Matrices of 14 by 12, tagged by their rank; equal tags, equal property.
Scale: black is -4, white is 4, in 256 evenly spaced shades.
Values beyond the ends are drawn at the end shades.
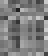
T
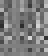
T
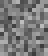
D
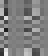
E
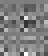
T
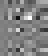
T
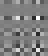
E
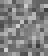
D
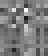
T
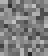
D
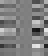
E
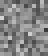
D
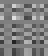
E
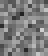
D
